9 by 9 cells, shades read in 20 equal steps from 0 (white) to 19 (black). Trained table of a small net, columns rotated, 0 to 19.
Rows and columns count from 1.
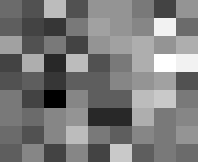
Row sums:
90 87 79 71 101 95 95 87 95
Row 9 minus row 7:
2 -2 5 1 -2 -12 6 0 2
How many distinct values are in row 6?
7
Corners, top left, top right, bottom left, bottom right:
11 8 12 11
